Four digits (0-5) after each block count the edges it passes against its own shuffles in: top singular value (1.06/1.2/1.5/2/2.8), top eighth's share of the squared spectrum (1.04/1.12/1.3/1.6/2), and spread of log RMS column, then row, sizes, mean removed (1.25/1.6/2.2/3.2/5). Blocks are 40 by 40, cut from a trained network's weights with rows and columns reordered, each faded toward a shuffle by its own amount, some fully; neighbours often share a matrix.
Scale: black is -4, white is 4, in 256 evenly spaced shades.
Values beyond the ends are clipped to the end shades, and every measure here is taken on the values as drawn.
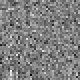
3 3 1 0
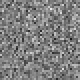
2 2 0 0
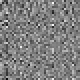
3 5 3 1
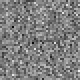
1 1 0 0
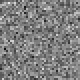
0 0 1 0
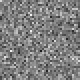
1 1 0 0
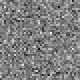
2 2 0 0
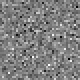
0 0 0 0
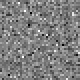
0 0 0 0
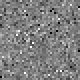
0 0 0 0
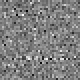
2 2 0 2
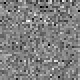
2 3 0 2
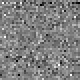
2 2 0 1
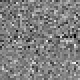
2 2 0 2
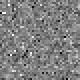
1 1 0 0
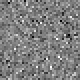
0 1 0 0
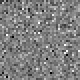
0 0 0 0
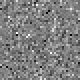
0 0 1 0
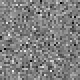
1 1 0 0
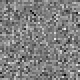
1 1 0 0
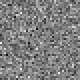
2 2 0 0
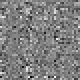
3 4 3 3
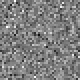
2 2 1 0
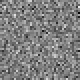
2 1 0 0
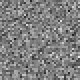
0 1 0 0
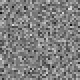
2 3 1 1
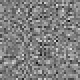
3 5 2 1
